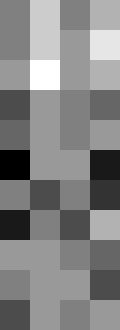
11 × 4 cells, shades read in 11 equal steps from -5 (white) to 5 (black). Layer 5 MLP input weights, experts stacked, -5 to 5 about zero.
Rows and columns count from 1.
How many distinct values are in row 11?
3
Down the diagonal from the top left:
0 -3 -1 1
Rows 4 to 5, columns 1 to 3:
2 -1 0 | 1 -1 0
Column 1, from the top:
0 0 -1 2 1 5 0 4 -1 0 2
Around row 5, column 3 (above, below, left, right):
0 -1 -1 -1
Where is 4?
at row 6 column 4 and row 8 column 1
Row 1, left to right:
0 -3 0 -2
